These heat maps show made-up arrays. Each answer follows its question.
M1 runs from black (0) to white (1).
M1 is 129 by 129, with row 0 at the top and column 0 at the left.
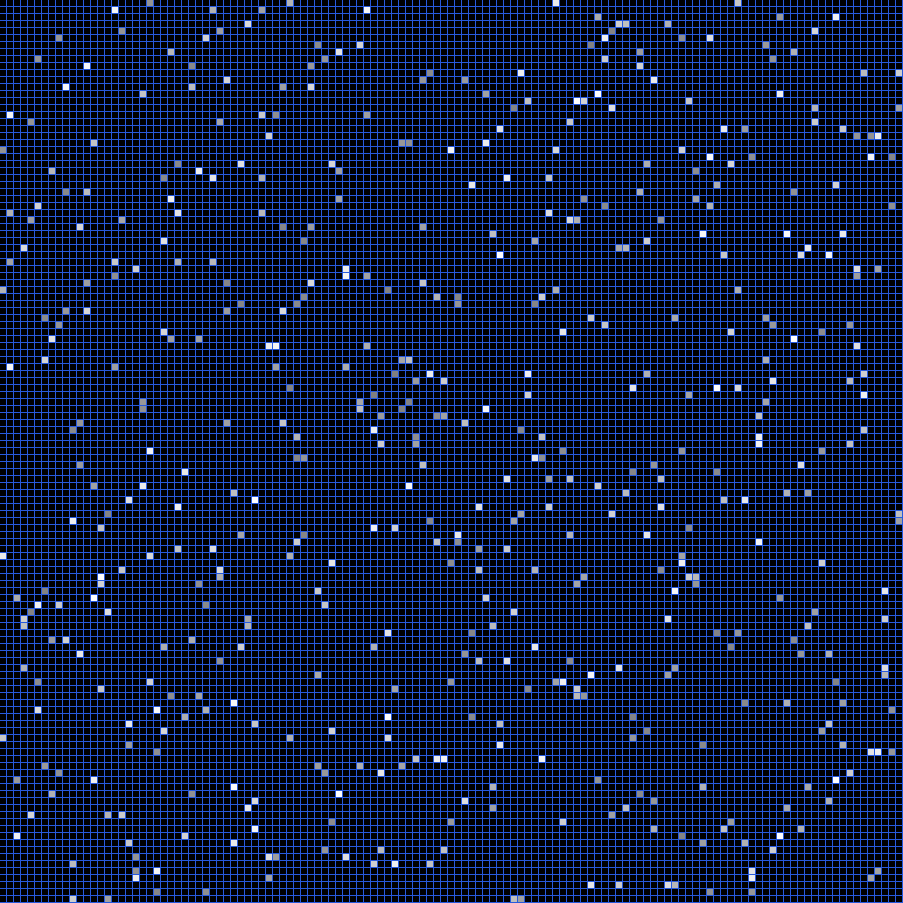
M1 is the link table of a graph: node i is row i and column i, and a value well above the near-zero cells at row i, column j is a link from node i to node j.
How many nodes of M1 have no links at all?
1
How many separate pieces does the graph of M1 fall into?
2
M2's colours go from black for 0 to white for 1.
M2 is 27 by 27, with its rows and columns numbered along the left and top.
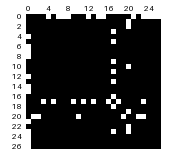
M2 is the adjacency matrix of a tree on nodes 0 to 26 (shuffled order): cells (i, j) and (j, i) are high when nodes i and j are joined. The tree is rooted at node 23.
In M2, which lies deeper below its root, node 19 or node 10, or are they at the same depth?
the same depth
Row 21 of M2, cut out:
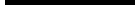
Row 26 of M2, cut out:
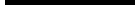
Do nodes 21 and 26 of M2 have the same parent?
yes
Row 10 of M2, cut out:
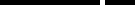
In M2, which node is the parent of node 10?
20
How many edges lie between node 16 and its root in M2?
2
